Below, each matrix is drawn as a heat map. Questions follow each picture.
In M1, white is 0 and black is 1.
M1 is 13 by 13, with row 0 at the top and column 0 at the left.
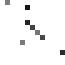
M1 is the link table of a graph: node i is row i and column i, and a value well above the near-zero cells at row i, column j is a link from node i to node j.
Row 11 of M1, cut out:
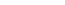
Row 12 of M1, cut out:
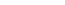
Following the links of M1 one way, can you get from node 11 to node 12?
no
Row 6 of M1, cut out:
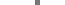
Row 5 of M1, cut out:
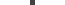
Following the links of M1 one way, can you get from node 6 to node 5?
yes
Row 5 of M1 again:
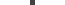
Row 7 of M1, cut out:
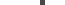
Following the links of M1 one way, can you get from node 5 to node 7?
yes
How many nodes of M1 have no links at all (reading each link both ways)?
4
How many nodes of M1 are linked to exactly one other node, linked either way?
3
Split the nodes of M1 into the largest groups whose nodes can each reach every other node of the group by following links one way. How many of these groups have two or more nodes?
1
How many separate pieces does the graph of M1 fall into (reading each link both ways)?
6
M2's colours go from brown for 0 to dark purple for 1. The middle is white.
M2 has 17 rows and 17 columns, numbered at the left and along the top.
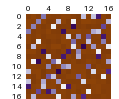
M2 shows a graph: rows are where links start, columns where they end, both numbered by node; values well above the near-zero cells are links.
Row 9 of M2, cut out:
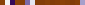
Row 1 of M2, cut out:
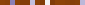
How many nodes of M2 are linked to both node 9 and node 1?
3
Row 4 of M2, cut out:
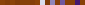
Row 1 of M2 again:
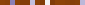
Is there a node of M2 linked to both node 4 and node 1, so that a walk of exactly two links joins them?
no
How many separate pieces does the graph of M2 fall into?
1
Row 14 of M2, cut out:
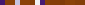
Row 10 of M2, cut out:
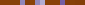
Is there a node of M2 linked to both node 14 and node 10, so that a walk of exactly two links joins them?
yes
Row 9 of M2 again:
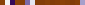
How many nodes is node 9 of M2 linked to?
5
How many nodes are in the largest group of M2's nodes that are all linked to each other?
4
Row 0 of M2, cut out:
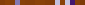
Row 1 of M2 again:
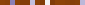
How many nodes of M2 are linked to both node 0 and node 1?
0
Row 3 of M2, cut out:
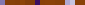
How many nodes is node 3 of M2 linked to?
4
